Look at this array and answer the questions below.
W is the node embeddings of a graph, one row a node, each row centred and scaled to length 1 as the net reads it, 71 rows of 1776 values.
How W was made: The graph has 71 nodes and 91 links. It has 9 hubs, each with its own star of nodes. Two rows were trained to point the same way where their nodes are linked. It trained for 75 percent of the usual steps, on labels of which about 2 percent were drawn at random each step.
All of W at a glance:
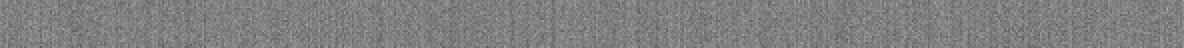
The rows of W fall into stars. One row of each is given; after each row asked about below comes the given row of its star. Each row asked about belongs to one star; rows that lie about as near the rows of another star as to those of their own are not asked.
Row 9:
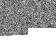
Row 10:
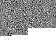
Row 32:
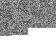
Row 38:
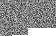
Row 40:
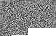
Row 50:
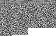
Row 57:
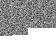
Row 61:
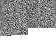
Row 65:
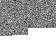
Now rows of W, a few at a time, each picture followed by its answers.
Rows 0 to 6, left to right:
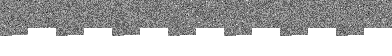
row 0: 50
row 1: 10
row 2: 32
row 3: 61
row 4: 10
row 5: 40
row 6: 40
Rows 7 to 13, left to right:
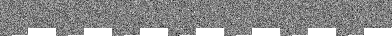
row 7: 40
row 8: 50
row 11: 65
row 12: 50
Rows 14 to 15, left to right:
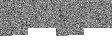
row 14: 9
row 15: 57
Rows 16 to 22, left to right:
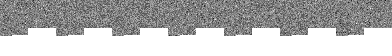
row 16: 57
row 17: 65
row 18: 61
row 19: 61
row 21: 10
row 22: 32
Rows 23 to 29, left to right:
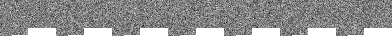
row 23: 38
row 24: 10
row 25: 9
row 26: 65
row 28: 10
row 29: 9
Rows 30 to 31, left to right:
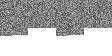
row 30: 10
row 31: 32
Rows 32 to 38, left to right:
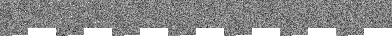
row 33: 10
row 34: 57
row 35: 9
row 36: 32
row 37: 9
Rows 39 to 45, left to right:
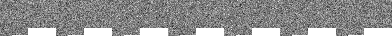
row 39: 65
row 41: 38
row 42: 65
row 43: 61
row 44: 65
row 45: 57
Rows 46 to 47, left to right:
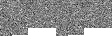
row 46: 57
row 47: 57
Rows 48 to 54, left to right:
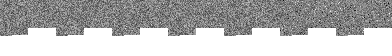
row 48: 32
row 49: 9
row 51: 38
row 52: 9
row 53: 38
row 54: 50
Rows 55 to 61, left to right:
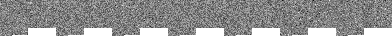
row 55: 65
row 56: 50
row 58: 38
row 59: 9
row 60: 32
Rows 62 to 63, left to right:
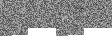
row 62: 9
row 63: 10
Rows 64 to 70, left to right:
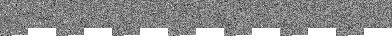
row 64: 61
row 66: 40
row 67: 38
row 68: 65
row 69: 65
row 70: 57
